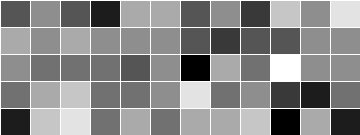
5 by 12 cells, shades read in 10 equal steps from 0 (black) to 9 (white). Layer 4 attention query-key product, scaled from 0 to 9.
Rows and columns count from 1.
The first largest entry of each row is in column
12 1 10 7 3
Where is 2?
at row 1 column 9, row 2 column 8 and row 4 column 10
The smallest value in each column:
1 4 3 1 3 4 0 2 2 0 1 1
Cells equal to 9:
1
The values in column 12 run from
1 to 8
